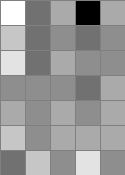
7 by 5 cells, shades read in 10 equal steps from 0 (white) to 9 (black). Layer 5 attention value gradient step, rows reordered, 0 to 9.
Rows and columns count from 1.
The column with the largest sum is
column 4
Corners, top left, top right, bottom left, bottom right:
0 3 5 4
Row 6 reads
2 4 3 3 3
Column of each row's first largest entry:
4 2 2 4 2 2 1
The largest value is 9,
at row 1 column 4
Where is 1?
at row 3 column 1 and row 7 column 4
